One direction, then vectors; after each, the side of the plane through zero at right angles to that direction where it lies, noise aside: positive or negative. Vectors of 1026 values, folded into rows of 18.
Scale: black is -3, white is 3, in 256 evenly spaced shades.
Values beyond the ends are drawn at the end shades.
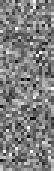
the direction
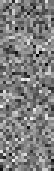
negative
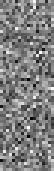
positive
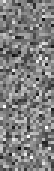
negative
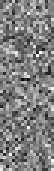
positive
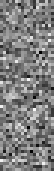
negative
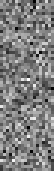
negative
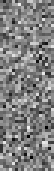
positive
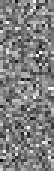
positive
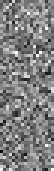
positive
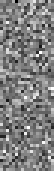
positive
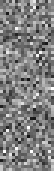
positive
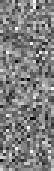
positive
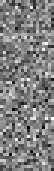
negative
